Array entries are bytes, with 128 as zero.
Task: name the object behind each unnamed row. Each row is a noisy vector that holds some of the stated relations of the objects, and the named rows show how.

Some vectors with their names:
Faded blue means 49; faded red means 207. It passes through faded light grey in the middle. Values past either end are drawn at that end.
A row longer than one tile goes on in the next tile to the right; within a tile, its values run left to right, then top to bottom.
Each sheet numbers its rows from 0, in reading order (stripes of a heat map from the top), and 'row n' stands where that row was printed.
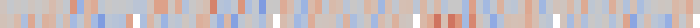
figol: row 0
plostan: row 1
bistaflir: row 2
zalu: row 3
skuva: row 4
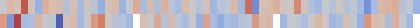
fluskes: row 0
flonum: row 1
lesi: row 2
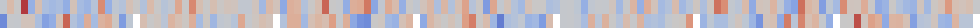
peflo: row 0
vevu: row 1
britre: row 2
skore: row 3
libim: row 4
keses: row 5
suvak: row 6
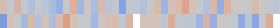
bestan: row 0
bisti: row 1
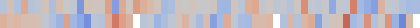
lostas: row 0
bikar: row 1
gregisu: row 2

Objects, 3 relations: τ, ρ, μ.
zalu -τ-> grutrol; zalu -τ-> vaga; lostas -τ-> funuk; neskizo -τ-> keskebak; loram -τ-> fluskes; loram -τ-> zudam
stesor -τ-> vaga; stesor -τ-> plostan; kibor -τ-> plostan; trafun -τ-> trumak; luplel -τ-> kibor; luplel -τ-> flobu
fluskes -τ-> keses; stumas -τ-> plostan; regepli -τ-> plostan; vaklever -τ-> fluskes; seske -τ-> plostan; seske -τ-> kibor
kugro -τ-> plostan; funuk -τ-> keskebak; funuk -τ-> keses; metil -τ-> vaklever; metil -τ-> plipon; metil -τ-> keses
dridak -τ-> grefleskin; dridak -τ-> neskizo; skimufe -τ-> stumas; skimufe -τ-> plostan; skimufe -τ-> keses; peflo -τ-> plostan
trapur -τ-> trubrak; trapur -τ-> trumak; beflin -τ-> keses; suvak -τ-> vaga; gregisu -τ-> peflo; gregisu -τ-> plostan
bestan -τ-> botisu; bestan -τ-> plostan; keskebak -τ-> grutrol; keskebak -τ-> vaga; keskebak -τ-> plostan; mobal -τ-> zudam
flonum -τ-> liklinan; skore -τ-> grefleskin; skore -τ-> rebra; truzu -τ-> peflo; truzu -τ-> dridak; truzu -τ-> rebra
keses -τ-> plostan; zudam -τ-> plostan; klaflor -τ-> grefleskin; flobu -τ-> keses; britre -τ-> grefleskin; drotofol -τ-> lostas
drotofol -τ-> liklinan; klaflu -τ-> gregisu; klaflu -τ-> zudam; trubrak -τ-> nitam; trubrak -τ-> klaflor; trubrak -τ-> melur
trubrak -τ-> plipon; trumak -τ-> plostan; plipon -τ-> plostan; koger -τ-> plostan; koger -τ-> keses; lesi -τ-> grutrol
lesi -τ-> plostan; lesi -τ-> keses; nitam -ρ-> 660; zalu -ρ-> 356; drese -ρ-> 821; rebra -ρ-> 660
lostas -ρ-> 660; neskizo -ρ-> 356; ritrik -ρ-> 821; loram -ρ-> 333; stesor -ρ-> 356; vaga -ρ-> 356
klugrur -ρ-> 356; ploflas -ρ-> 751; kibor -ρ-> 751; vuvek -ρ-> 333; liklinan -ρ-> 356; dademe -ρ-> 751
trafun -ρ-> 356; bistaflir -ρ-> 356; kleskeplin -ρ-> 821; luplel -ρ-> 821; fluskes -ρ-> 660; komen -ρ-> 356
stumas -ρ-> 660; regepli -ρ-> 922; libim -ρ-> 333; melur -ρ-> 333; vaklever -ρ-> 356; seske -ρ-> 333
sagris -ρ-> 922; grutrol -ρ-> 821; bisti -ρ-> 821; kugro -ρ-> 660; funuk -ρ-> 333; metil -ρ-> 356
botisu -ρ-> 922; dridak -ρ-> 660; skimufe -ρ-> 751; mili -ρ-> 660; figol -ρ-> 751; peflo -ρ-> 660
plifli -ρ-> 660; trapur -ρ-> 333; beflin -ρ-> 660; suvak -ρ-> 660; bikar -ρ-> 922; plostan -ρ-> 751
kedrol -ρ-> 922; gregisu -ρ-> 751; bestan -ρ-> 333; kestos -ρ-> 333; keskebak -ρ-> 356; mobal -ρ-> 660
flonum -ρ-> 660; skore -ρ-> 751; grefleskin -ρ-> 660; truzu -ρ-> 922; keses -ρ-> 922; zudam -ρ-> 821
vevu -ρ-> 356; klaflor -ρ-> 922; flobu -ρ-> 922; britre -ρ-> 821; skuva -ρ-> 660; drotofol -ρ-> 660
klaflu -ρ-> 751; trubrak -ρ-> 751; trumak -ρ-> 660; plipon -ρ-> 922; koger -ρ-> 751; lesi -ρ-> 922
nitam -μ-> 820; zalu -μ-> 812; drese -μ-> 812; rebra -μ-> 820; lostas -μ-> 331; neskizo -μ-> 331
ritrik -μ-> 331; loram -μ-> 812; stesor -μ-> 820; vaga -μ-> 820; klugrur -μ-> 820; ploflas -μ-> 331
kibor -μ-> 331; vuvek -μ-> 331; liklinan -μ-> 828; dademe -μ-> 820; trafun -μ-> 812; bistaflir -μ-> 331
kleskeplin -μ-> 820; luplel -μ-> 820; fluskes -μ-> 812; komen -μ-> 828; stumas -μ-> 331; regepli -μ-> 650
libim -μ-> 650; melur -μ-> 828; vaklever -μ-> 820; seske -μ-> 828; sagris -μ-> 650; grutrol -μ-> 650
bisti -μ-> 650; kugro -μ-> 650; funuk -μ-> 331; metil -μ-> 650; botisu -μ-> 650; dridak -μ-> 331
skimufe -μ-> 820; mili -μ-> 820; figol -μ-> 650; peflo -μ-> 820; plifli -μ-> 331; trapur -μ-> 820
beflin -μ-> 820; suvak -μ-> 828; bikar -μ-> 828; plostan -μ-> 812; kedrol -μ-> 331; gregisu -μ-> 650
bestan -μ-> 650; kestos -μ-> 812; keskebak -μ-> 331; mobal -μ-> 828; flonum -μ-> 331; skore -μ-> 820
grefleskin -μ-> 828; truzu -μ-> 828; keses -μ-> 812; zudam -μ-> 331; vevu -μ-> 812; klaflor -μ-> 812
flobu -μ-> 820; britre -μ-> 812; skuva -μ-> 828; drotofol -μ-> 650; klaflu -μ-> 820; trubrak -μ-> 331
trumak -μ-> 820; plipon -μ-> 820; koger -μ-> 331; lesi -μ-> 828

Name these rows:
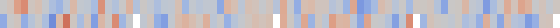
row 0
stumas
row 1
vuvek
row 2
klaflu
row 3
luplel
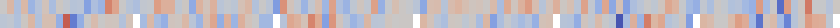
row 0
truzu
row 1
koger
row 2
vaga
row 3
drese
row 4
flobu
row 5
funuk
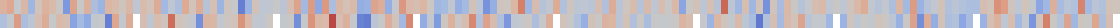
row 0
grefleskin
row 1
metil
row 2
trubrak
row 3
trapur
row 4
kestos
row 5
beflin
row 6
skimufe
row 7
kugro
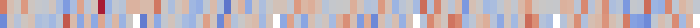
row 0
trumak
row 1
plipon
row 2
kibor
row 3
keskebak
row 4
dridak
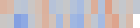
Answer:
kedrol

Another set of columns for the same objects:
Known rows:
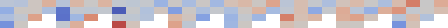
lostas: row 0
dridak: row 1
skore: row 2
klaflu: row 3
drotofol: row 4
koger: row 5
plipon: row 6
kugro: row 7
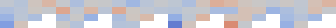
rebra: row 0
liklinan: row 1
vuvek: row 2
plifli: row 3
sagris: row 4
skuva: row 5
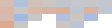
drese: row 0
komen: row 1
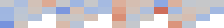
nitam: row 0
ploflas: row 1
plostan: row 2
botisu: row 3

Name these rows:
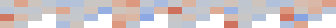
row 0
lesi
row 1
vaklever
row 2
gregisu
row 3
seske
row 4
truzu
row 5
fluskes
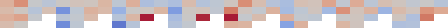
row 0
regepli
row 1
suvak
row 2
keskebak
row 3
neskizo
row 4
keses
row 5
beflin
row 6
metil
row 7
zalu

